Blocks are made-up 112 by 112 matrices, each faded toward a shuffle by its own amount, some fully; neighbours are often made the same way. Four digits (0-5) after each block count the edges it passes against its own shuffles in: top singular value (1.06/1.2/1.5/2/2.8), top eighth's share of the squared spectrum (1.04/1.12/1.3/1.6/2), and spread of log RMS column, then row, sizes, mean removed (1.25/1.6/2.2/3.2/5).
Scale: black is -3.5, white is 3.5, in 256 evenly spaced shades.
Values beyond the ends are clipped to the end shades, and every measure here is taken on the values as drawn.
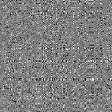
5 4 3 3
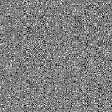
4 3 2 2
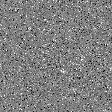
3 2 1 1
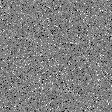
0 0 0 0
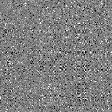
4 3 2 2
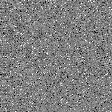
3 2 1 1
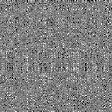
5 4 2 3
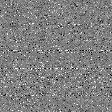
2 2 0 3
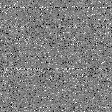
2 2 0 3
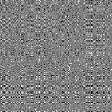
5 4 4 3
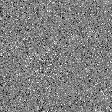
3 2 0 0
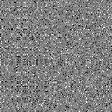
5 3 2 2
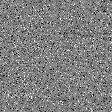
3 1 0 0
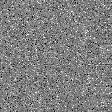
3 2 0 0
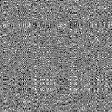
5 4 3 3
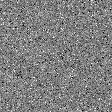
0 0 0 0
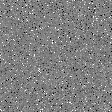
1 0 0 0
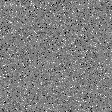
0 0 0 0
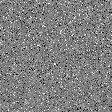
0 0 0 0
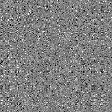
4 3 2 1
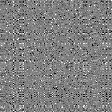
5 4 2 2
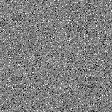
4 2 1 1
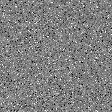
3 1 0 0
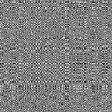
5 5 4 4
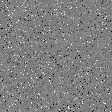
0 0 0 0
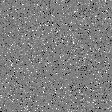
2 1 0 0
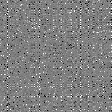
5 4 2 2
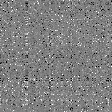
4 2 1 1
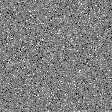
0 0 0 0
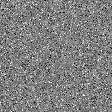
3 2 0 0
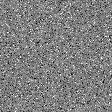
0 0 0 0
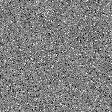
2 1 0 0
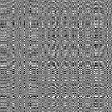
5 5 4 4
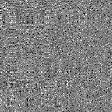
4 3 2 2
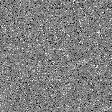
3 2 0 0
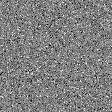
2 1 0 0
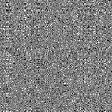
4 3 2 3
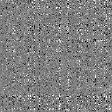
2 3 4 3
